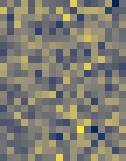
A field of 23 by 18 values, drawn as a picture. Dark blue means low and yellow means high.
The histogram is bell-shaped. The grain is fine, like static. The bottom middle is the ninth with the highest average. There is no overall slope. No regular stripes run through it. Neither half mirrors the other. On average the colour sits 50% of the way up the scale.
